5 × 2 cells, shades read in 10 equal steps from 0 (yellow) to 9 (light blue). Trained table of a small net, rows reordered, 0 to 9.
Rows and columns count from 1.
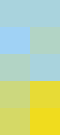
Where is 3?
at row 5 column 1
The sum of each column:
31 24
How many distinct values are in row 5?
2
